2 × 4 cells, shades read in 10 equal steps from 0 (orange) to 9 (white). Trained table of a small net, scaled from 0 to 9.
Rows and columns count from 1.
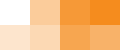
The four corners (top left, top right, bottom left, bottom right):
9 0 7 3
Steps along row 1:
down down down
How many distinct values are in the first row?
4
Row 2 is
7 6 2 3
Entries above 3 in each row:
2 2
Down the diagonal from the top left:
9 6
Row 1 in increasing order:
0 1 5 9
